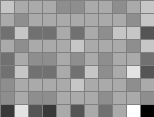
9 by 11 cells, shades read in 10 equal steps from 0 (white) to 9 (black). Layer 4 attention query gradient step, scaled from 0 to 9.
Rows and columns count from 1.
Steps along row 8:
down up same down same same up down same up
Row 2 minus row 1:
1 1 0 0 -1 -1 0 0 -1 1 0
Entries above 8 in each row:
0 0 0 0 0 0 0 0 1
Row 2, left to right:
3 4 3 3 3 3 3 3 3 4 2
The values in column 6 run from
2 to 6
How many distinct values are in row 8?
2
